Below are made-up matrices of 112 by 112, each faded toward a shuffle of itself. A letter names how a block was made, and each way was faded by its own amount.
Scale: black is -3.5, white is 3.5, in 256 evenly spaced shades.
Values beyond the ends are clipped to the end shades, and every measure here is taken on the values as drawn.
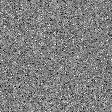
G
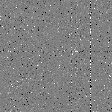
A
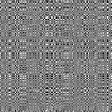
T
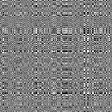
T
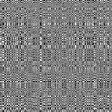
T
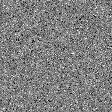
G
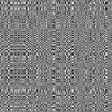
T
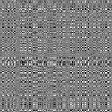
T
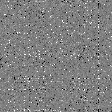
A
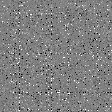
A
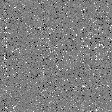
A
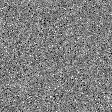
G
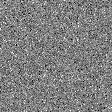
G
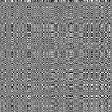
T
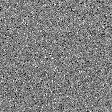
G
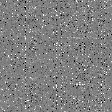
A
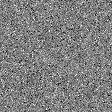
G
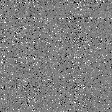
A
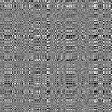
T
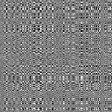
T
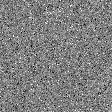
G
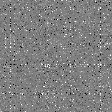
A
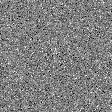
G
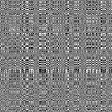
T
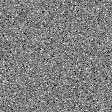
G
